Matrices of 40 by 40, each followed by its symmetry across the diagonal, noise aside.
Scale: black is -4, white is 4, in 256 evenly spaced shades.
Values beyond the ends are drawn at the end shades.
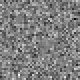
antisymmetric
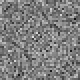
symmetric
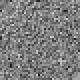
symmetric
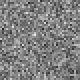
symmetric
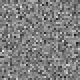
neither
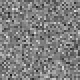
antisymmetric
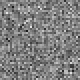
antisymmetric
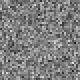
neither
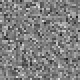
antisymmetric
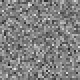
neither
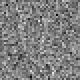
neither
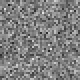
antisymmetric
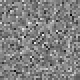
symmetric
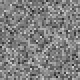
symmetric
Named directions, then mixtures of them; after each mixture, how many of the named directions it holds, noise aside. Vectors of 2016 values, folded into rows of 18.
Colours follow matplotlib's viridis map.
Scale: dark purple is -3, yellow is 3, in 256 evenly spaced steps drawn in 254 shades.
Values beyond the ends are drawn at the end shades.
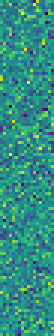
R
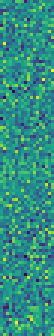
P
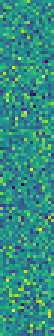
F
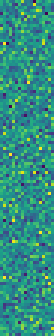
two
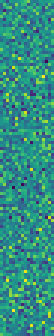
one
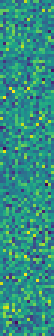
one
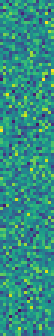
three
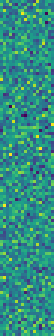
two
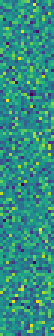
two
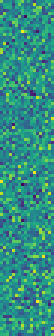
three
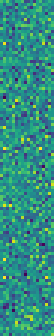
three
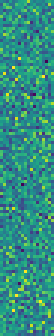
one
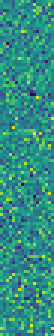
three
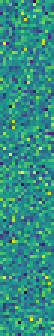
two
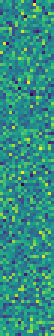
three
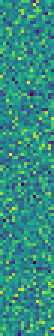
two
